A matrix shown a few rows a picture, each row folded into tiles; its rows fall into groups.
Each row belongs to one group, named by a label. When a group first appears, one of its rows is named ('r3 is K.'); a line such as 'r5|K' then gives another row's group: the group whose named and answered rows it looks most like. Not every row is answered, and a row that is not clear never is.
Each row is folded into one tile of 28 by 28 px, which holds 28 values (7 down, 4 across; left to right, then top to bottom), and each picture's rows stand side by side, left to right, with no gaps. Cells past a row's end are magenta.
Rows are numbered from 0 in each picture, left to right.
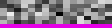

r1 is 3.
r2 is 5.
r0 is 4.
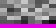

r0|4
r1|3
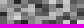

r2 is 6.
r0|3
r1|4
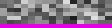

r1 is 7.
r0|4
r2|5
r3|4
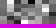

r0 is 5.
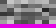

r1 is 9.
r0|7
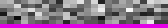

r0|5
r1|3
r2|4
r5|7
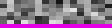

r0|6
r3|3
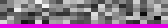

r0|7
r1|9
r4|4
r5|5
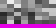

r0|9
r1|3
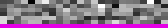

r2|3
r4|6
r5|5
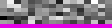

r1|5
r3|9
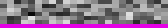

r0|6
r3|6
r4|3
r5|3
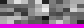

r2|7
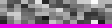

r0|3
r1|5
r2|4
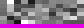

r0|5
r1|6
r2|4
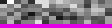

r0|9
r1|9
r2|7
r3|6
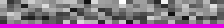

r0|3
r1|7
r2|9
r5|3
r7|6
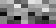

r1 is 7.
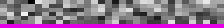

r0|4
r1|9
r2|4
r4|6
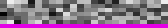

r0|7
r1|6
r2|3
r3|3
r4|9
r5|4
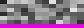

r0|9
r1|3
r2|7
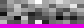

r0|5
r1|7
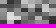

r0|3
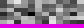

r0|9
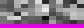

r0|4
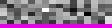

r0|4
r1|7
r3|5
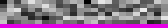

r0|6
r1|7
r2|4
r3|9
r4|4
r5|4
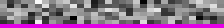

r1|9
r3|3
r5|6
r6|5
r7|7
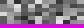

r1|9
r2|5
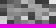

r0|5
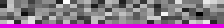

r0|6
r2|9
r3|3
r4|3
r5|4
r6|9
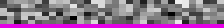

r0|4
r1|4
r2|5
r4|6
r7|3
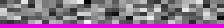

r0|4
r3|6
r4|5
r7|3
